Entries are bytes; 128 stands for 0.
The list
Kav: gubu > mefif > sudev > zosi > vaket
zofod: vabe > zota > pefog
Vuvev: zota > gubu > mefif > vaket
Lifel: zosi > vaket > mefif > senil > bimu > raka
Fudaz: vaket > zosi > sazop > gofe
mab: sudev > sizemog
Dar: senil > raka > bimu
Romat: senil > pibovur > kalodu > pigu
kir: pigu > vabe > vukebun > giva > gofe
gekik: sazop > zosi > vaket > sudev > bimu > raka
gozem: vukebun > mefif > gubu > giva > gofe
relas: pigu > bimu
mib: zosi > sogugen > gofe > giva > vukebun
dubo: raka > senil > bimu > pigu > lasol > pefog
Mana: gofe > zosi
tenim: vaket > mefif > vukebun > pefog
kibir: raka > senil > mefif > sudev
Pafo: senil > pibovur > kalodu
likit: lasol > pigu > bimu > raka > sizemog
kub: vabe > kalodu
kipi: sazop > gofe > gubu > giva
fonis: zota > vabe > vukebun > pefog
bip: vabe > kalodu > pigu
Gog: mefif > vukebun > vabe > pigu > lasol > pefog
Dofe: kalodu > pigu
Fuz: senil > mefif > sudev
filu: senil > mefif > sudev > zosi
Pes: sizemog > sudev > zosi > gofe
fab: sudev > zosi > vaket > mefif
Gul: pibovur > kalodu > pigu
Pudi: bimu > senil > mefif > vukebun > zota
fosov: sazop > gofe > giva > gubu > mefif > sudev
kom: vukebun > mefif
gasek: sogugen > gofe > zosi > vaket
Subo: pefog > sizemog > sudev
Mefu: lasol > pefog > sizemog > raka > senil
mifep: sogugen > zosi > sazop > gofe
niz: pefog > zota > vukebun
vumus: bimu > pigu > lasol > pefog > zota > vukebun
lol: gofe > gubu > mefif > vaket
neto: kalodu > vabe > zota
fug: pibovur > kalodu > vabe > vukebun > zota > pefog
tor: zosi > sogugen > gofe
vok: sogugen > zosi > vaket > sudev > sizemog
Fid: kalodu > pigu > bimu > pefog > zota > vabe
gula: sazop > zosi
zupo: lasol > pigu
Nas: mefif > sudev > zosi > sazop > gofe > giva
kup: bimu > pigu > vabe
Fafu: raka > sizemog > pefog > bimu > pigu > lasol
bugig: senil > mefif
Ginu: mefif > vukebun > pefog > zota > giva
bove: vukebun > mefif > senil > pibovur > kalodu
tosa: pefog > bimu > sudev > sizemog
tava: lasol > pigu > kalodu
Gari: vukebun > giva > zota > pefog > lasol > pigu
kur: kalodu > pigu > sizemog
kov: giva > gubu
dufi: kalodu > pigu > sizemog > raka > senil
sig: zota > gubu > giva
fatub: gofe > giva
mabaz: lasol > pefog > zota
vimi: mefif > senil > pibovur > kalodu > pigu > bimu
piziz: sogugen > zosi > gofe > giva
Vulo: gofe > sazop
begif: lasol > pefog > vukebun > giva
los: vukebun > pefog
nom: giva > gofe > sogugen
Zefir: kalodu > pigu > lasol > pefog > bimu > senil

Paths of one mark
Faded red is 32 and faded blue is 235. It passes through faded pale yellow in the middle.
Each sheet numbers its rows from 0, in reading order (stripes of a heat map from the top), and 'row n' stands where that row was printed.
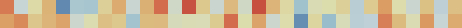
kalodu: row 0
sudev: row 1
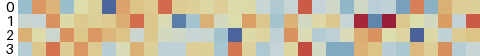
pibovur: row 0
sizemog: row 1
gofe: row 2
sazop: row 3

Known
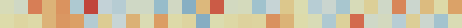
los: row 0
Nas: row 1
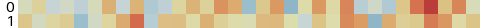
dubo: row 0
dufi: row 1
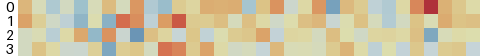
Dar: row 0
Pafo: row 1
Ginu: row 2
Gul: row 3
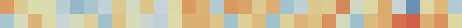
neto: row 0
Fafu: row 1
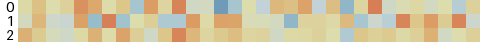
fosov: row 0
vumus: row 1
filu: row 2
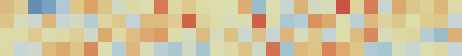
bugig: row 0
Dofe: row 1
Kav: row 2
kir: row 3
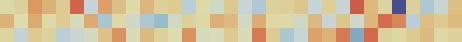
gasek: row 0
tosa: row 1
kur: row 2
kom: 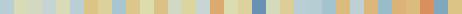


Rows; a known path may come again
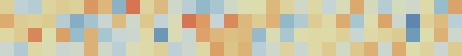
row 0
gozem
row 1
neto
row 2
fonis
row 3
tenim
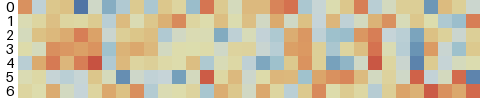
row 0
kub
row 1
Kav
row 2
Vulo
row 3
Fudaz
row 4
mifep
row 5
kup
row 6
Mefu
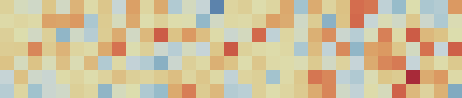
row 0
lol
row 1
Nas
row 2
tava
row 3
mab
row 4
tosa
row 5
zupo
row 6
relas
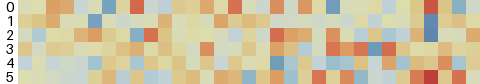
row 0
gekik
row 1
fug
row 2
kov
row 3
kur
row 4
kom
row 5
dubo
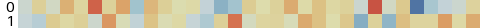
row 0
nom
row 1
begif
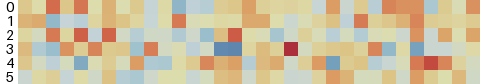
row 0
Subo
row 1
Fuz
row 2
los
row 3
fatub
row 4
Dar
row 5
Gog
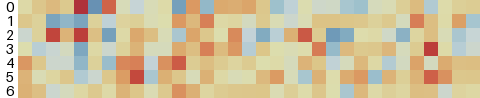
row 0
niz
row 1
vimi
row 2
gula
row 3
Lifel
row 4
Pafo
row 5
dufi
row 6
filu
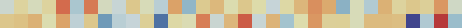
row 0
Gari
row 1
zofod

